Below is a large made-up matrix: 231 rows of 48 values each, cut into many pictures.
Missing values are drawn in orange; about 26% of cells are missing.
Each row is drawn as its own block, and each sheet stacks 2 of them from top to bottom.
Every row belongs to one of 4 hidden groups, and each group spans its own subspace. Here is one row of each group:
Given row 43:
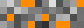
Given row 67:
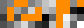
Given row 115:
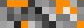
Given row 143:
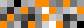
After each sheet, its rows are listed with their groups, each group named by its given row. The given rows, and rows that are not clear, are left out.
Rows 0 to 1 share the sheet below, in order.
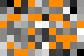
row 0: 43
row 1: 67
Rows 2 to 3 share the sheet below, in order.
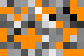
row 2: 115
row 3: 143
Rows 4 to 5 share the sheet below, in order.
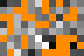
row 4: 43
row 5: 115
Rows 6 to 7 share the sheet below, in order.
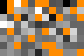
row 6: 143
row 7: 43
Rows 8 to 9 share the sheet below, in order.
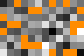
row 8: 43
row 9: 67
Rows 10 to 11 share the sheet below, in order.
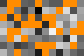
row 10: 115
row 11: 43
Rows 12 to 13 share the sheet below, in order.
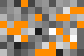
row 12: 115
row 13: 43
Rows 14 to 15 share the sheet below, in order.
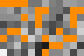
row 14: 143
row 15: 67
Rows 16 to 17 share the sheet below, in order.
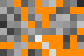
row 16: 67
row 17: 115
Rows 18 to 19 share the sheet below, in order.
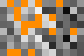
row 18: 115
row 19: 115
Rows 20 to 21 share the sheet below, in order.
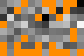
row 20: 67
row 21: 143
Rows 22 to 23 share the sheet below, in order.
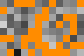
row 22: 67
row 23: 115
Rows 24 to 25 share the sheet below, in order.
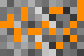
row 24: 115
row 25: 115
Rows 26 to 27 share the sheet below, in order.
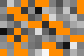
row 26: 115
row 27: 43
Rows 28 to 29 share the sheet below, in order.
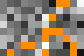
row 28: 67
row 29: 67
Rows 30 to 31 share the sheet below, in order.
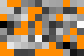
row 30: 143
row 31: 115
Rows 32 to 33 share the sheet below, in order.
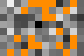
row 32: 43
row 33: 43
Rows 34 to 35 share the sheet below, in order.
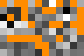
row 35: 43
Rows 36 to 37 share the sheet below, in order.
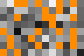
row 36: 43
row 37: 143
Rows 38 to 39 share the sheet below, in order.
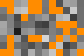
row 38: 43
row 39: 143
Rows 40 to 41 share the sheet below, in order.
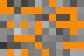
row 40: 43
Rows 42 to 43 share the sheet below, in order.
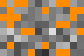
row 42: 43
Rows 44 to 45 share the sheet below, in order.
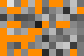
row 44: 43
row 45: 43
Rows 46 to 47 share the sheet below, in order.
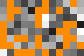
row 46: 67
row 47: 67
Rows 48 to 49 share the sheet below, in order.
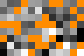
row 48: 115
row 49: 67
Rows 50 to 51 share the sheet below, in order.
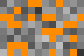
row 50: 115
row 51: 143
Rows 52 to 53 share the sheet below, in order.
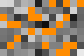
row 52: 43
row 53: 67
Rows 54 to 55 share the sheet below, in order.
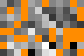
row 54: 115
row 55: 115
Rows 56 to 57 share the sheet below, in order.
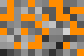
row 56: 115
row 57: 143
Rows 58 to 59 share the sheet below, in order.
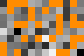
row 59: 143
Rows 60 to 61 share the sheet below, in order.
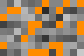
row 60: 143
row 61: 143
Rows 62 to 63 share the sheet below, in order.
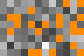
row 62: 43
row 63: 67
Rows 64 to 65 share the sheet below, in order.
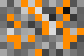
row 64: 115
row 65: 43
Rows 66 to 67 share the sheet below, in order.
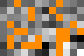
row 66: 143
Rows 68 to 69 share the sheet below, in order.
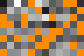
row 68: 143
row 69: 67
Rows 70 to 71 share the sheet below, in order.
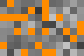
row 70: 115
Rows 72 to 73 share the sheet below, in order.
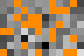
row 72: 67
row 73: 67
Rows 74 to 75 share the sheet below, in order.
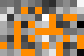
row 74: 67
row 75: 143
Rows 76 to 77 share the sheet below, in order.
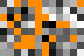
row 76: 115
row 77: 143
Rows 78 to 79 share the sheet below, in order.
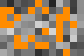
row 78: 43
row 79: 43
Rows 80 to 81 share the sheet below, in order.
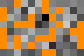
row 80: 67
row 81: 115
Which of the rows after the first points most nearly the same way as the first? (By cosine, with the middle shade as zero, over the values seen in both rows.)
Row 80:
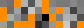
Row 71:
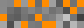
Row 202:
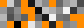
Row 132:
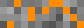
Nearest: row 202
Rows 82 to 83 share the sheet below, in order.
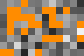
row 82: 67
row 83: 67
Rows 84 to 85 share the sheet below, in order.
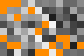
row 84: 115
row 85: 115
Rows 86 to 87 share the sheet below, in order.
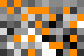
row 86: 143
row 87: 115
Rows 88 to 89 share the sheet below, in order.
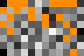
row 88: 143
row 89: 67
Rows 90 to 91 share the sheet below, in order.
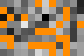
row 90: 67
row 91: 43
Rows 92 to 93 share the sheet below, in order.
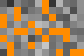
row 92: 43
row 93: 67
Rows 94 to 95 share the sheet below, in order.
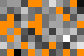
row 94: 67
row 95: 115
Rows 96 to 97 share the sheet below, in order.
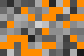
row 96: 43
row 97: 67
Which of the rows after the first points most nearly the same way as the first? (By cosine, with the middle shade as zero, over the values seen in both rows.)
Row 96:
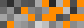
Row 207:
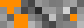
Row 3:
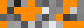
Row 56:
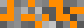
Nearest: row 207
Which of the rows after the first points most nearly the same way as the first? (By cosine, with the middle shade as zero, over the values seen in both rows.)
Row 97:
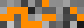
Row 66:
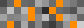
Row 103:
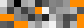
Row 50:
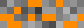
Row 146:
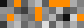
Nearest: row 146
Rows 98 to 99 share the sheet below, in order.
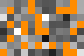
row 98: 67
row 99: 143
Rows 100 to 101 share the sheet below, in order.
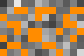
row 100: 143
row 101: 67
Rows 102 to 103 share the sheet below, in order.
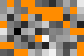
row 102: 67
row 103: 143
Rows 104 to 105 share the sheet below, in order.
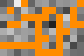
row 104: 143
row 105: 43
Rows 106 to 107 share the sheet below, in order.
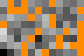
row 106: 115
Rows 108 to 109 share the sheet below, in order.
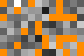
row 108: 143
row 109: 115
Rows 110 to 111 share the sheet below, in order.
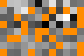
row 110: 43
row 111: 143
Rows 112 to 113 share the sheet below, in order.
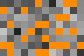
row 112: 43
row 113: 143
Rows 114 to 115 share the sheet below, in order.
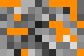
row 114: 43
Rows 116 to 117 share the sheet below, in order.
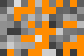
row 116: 143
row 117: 115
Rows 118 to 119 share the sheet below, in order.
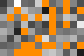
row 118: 143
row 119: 143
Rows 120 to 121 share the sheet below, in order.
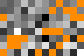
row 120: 67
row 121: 143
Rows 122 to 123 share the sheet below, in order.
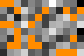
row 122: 67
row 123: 67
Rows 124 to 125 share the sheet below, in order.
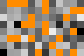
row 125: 67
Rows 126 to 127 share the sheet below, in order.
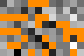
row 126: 115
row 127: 115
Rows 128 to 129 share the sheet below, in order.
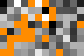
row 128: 143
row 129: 43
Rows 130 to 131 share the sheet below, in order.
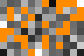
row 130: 67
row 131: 67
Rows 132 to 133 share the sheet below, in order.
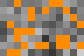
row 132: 143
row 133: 143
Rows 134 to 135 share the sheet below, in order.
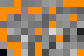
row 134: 67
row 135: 67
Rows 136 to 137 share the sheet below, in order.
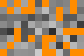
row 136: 143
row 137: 43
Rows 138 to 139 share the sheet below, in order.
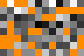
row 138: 43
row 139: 43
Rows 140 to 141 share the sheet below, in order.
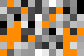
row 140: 67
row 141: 43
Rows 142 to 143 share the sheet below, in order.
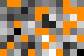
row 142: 115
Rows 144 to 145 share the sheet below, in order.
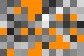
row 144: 67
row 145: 43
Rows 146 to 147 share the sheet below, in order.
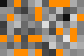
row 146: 43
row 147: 115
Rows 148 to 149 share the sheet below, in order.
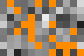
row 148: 67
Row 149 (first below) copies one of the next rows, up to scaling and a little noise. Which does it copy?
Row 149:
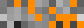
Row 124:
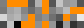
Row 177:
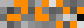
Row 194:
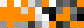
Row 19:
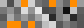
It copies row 124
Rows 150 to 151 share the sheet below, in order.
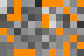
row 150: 143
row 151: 143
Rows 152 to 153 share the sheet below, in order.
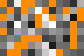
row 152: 115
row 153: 115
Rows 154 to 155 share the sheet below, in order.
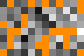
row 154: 115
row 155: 67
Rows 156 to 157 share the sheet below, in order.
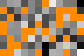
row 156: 67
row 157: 67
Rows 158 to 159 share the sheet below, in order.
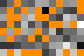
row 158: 143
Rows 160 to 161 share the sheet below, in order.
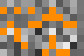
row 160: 43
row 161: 43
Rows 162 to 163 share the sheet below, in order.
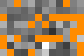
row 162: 115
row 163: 67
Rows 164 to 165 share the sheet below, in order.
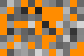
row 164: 115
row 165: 43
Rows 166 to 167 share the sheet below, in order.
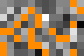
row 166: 67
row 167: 43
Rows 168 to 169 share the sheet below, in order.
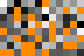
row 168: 143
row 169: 67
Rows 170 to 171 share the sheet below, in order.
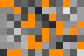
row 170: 115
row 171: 143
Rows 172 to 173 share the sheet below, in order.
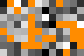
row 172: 143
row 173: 43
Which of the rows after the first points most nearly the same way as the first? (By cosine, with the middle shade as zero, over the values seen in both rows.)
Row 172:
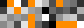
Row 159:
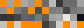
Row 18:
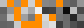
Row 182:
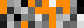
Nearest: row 182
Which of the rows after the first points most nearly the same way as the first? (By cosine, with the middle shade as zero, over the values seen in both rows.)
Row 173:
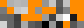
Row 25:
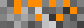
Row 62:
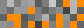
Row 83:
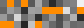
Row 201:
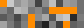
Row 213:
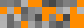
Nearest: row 201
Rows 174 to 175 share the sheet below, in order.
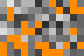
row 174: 43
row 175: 43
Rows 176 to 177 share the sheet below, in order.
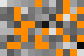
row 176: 43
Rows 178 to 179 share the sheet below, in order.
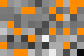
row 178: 43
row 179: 143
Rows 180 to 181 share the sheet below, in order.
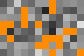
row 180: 143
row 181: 43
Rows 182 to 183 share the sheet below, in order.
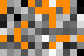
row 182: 67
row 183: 143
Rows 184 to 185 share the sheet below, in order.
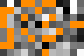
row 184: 43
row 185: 67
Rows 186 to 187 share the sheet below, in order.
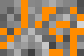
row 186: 67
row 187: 115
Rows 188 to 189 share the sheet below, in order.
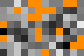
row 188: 143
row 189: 43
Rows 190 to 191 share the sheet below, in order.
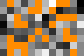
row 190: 67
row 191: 43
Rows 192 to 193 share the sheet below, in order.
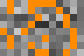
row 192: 43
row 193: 143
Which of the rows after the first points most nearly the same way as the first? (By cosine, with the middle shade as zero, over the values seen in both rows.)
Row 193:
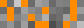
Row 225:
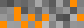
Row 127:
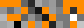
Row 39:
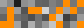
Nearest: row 127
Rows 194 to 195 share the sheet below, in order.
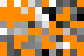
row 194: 115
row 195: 43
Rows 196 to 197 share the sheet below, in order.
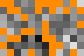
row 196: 67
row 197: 115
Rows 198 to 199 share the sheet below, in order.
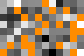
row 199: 143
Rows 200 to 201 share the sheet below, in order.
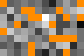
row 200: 67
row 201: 43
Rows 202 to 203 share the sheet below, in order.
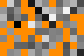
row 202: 115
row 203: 143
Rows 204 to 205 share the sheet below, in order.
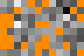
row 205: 67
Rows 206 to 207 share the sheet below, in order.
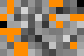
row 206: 67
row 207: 115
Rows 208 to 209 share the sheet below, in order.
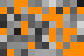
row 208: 67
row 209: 143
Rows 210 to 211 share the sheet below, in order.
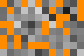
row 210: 115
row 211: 67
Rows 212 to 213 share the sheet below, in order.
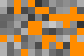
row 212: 143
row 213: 67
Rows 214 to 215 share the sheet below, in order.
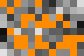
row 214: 67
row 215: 143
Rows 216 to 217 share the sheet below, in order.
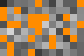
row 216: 43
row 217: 43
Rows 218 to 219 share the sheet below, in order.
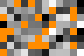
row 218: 67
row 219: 67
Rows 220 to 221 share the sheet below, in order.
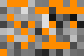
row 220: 115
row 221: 43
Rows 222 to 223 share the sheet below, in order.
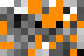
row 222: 43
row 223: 67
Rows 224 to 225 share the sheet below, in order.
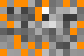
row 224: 143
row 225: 43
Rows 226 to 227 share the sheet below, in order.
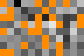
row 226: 143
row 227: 43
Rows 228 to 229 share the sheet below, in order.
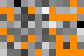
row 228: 143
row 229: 67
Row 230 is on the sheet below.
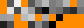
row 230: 143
